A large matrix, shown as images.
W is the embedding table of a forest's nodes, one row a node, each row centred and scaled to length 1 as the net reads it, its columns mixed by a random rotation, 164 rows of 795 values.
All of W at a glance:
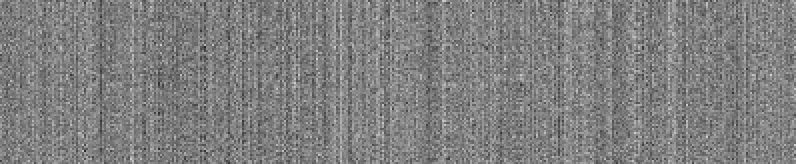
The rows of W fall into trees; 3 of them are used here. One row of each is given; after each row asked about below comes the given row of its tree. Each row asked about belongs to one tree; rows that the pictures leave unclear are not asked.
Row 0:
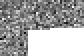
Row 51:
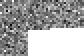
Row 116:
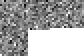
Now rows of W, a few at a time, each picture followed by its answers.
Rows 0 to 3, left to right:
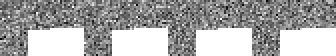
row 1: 0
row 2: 116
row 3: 116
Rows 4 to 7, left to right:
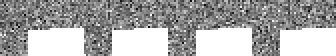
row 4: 51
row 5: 116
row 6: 0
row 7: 116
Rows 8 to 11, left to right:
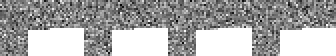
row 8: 51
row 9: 0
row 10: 0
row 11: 0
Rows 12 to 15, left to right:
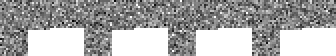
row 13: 51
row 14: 51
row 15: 0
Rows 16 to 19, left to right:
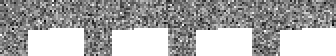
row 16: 51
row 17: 0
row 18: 51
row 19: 51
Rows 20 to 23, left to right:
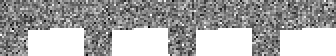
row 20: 51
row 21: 116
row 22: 116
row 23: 0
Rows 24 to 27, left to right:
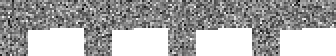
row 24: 0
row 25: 116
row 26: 51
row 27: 116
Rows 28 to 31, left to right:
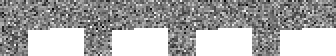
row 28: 116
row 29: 51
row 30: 51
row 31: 51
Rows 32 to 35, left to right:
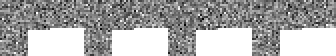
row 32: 0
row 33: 51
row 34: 51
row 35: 0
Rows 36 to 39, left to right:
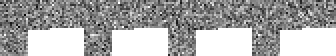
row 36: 51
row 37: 0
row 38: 0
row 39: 0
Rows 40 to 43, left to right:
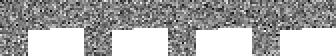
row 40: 51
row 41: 116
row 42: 0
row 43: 51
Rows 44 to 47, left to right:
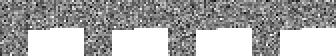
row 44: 0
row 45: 0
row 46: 116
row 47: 116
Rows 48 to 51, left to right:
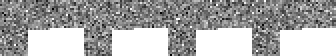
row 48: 116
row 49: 116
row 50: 116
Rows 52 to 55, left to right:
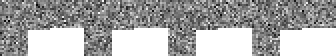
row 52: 0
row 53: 0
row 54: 51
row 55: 51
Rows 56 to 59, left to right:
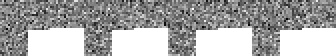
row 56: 116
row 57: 51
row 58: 51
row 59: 51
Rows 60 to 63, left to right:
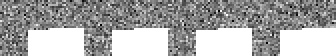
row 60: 116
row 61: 51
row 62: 51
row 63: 0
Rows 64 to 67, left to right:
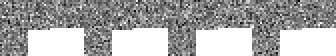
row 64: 0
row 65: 51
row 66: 0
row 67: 116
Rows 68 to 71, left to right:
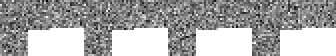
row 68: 51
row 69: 51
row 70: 116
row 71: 0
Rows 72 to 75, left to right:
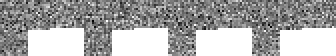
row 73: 0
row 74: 51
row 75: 51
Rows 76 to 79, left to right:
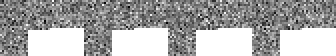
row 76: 51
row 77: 0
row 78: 51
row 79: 51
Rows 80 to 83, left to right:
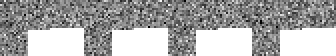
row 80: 51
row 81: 116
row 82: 51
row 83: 0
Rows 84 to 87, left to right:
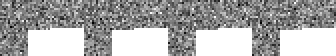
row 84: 0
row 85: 0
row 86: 51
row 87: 0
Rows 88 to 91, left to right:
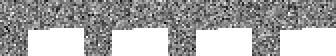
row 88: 116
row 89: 116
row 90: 116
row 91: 0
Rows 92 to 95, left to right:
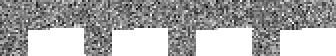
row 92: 0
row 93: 116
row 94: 0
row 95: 51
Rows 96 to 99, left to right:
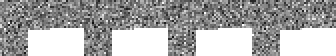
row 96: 116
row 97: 0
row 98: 0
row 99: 51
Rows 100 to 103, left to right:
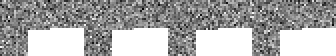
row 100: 0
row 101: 116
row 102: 51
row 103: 51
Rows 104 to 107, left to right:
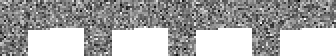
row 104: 0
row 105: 0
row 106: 51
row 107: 116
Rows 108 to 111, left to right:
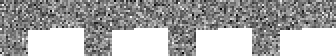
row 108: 51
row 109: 51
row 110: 116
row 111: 51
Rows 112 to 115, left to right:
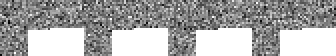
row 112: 0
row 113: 51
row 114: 51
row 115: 0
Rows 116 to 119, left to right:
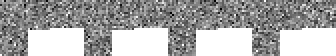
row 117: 0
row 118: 116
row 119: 51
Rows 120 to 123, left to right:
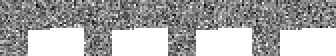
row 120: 0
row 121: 0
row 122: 0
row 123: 116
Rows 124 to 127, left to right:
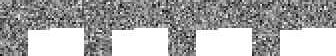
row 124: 0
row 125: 0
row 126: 116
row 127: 0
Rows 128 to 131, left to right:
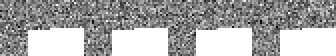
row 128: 51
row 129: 0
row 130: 116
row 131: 0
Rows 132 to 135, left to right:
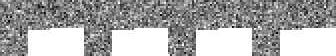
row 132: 0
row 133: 0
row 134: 116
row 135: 0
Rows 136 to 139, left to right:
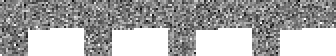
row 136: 116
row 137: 116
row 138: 51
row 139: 116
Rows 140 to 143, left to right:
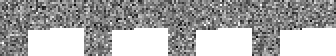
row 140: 0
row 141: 51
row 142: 51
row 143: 0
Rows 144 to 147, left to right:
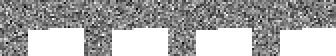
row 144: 116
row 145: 116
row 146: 51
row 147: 0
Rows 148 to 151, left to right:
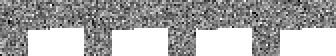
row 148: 0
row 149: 0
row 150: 116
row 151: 116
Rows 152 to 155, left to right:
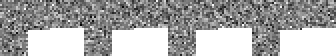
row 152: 51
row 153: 0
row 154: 0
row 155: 0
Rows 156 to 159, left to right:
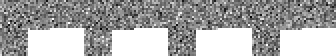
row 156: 116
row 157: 51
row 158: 116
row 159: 116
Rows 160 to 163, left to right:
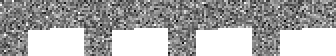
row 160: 51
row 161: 51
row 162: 0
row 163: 51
